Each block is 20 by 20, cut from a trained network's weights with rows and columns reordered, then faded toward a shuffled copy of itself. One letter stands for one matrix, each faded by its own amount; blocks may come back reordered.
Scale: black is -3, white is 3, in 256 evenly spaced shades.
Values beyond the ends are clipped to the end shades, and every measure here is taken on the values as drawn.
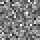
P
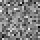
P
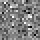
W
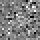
W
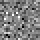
W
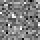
W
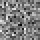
P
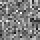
P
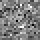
P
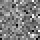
W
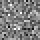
P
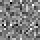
W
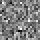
P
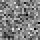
P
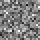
P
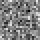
P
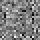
W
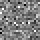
P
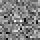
P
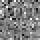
W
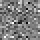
W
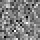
P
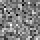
P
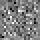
W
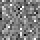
P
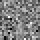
P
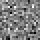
W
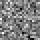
P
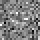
W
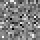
W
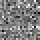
W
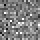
P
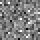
P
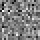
W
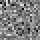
W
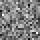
P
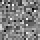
P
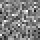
P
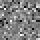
W
